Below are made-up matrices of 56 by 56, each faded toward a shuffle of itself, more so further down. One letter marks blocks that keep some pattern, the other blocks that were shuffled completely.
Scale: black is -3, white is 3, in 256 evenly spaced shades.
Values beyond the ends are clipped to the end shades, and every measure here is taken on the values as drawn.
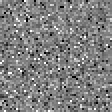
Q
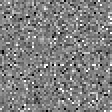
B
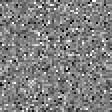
B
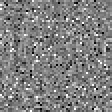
B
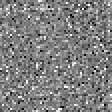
B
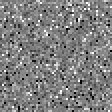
Q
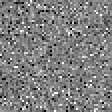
B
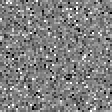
Q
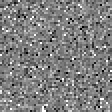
Q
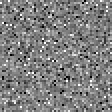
Q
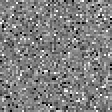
Q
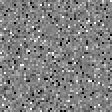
Q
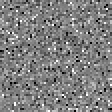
Q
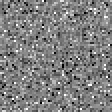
Q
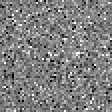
B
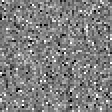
Q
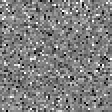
Q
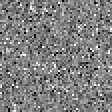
Q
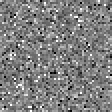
Q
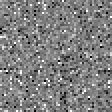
B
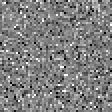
B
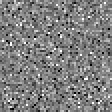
Q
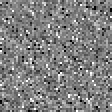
B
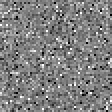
B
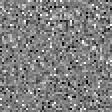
B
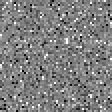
Q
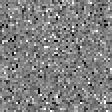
B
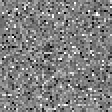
B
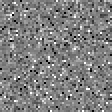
B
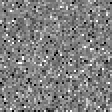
B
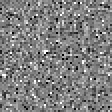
B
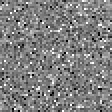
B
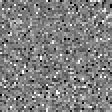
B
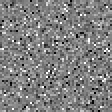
B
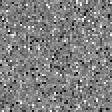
Q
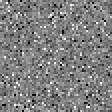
B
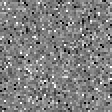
Q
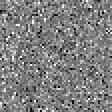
Q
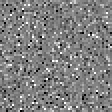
B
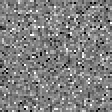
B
